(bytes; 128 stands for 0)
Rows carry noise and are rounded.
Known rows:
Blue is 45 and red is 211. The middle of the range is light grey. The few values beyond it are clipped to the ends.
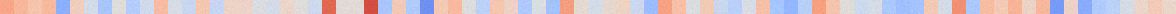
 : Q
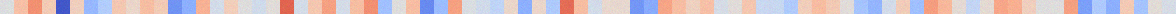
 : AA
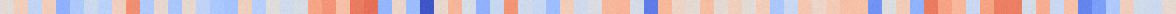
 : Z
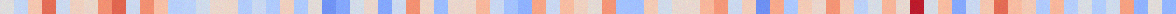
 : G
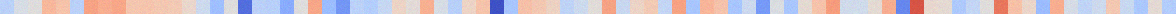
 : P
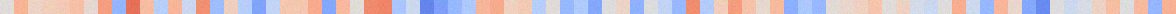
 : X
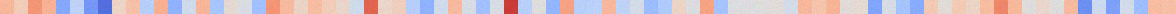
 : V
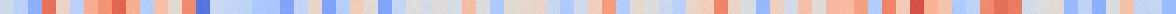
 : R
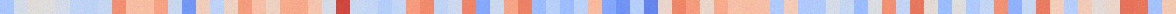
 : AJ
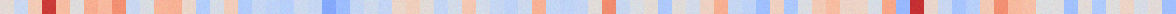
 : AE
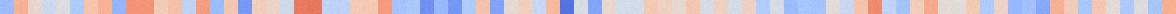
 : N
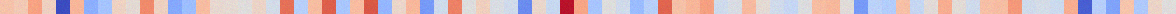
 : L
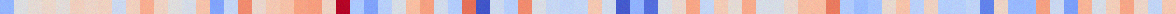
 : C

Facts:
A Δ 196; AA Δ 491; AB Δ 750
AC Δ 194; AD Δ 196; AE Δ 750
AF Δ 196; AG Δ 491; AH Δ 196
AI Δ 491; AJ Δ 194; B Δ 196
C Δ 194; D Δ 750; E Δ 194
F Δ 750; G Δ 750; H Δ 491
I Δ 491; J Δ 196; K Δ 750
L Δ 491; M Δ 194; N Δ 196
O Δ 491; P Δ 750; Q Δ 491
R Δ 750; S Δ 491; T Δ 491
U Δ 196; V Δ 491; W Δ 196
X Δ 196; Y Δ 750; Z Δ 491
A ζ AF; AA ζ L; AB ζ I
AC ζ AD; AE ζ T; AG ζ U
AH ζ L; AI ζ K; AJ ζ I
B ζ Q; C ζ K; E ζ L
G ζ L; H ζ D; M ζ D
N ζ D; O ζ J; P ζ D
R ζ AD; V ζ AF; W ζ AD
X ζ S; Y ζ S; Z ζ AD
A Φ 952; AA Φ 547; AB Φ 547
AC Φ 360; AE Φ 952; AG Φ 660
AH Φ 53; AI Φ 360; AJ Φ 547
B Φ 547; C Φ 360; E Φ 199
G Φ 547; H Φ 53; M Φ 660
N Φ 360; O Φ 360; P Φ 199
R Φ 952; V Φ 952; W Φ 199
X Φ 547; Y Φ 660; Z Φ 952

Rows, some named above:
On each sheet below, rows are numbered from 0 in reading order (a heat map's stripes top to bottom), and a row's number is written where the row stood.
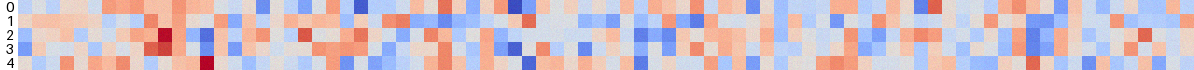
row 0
D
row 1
A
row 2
E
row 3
M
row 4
K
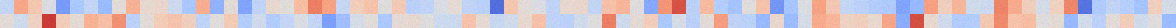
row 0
H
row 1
AE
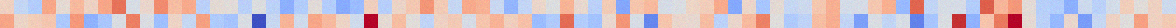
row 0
F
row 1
S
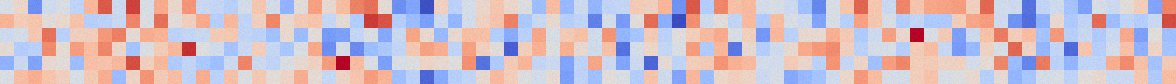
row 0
AD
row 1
AF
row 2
G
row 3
K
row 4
AC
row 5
B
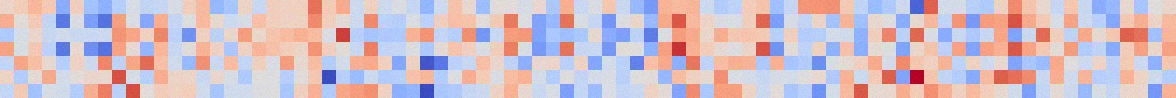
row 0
AI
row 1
I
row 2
AJ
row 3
I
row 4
AH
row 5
AB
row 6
W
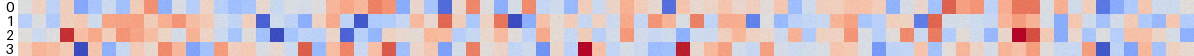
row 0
Z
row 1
D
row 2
Y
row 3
L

